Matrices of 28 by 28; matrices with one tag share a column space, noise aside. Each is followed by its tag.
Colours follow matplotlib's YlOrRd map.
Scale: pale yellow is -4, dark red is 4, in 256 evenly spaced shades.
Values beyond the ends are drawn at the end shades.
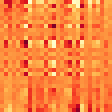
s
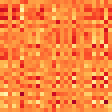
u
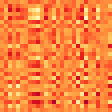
u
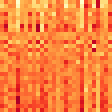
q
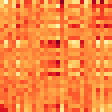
s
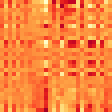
s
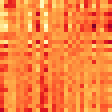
q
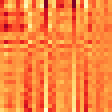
q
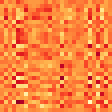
u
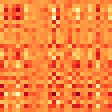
u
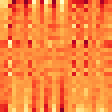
s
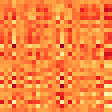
u
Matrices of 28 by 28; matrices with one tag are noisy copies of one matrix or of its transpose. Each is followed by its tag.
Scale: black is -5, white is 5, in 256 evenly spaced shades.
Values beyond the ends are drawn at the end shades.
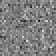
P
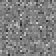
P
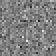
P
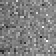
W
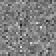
P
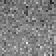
W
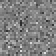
P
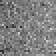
W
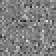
P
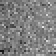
W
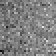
W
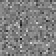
P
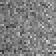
W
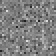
P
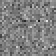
P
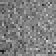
W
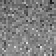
W
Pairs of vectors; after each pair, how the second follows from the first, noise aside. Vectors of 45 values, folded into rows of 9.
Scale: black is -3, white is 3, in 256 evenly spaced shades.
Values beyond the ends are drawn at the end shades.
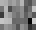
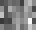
negated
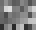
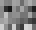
negated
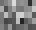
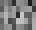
sign-scrambled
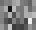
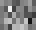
negated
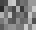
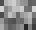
sign-scrambled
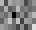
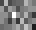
negated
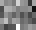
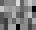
sign-scrambled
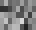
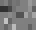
partly zeroed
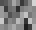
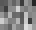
sign-scrambled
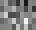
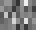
sign-scrambled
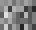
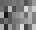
negated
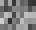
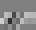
partly zeroed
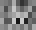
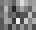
negated
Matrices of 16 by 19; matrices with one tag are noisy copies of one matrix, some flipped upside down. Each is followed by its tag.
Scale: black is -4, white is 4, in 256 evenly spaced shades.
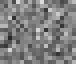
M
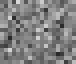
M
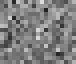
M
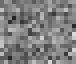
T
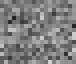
T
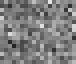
T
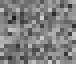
T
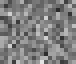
M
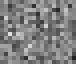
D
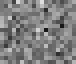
M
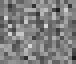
D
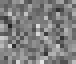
M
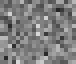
M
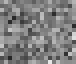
T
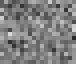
T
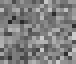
T
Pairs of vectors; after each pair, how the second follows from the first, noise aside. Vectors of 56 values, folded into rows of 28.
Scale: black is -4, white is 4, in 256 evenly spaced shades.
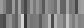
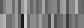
negated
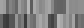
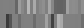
partly zeroed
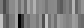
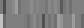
partly zeroed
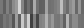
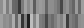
negated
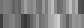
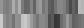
negated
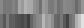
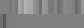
partly zeroed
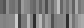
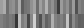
negated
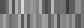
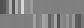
partly zeroed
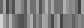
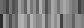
sign-scrambled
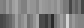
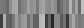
sign-scrambled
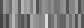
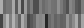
sign-scrambled
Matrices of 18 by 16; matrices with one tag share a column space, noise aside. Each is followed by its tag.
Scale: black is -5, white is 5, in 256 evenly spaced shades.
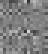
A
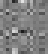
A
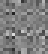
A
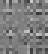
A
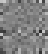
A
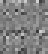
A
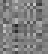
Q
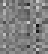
Q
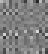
A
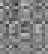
Q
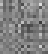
Q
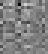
Q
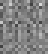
Q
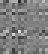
A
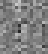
Q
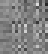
Q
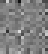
A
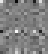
A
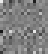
A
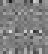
A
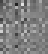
Q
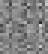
Q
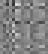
Q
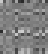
A
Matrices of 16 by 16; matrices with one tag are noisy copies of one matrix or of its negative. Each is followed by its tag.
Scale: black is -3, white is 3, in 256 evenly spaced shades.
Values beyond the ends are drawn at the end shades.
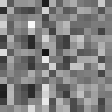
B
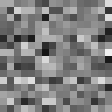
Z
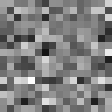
Z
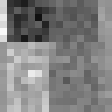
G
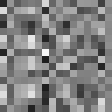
B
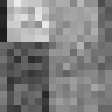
G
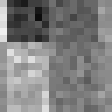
G
